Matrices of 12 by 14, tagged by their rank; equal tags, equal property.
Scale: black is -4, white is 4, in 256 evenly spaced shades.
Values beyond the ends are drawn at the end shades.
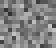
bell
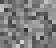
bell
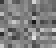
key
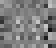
key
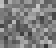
bell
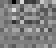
key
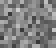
bell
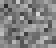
bell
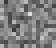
bell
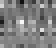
key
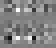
key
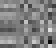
key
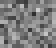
bell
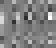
key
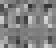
key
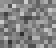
bell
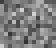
bell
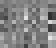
key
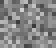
bell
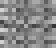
key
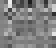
key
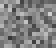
bell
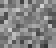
bell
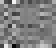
key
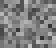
bell
